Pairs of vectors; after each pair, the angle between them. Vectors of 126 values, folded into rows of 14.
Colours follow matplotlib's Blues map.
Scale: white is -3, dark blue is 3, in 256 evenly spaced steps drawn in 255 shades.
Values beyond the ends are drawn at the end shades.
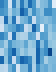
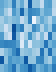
partly aligned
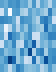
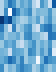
partly aligned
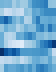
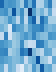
orthogonal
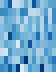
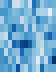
partly aligned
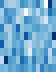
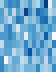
nearly opposite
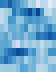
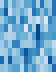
orthogonal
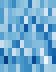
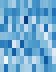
nearly opposite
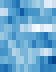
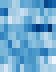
nearly opposite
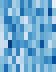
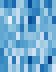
orthogonal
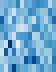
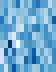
nearly parallel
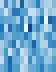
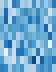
orthogonal
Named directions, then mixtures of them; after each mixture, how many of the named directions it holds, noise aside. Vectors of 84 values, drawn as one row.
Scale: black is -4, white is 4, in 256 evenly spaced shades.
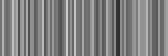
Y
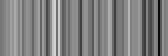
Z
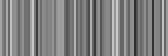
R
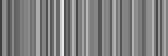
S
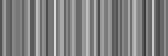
three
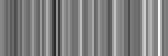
one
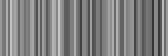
two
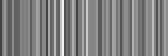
one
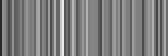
one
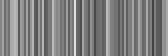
three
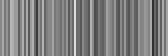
two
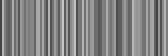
two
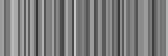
three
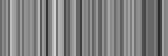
three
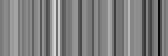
one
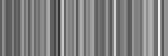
three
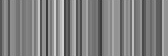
three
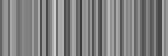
three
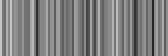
two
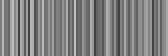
two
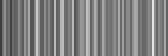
three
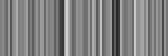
three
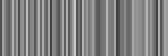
two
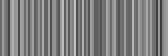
three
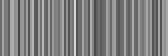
three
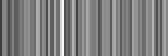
one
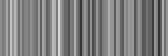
two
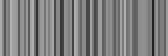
three
